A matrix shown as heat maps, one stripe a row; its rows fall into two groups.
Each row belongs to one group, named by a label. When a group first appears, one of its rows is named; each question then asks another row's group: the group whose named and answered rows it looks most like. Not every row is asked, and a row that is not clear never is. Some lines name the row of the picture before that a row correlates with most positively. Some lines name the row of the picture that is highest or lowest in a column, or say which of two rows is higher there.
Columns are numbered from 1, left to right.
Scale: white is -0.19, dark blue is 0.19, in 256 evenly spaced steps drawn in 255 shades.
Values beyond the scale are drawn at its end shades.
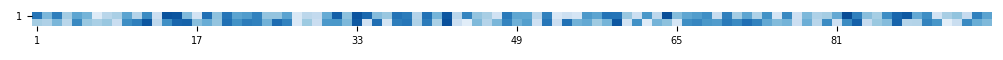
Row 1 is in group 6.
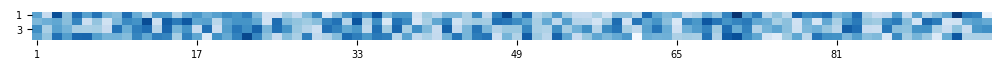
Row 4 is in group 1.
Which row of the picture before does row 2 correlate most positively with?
2
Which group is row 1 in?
1
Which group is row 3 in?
6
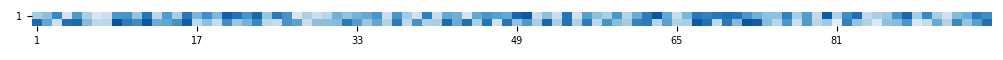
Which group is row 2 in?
6
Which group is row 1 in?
6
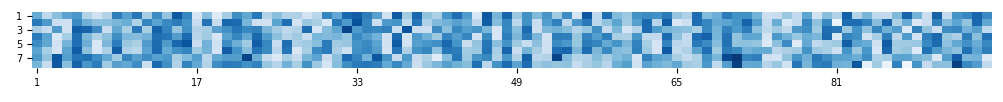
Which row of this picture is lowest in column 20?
1
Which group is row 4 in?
6
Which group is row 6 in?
6
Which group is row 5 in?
6
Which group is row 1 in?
6
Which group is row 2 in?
6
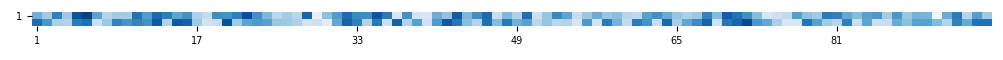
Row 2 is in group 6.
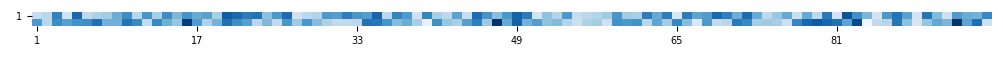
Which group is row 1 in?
6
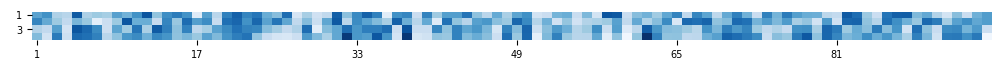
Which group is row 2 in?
6
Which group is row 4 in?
1
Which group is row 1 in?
6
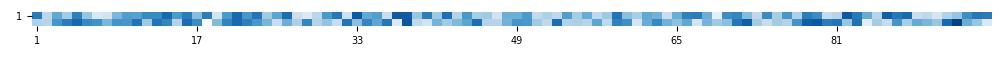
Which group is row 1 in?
6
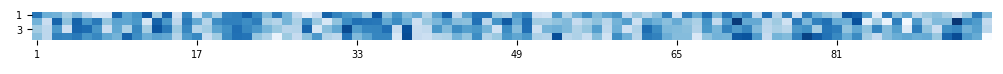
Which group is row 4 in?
1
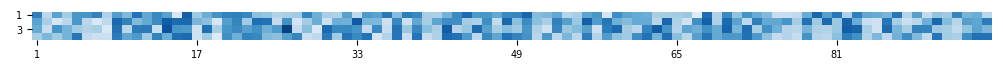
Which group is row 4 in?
6
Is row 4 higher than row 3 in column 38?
No
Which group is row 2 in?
6
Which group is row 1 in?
1
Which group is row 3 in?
6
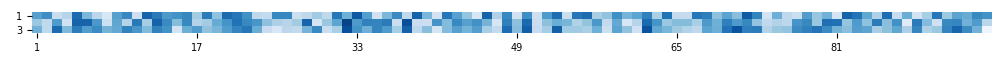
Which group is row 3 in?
1
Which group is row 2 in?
1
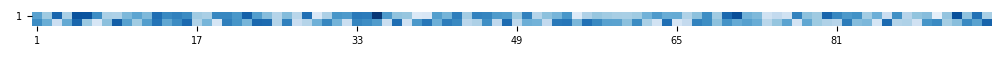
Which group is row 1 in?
1
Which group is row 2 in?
6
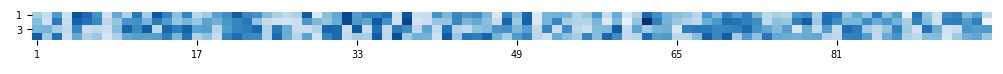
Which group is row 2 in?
1
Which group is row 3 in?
6
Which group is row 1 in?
1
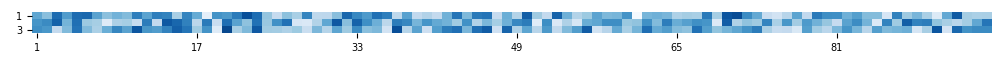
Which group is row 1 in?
1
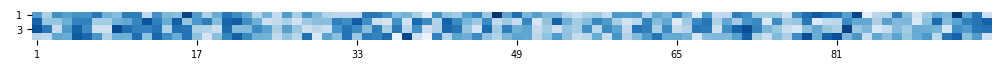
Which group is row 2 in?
6
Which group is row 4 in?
1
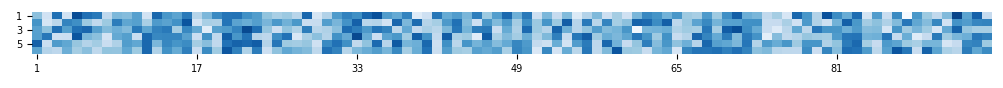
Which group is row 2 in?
6
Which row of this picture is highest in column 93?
1
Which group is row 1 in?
1
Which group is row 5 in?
6
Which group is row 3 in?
1
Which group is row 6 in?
6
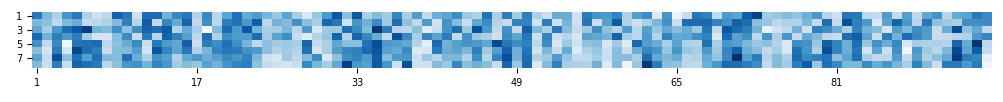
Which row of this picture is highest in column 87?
2
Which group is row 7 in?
1
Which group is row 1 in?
6
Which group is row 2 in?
6
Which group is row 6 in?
1
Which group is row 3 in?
1
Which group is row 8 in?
1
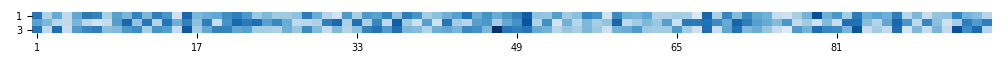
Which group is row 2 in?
6
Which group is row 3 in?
1
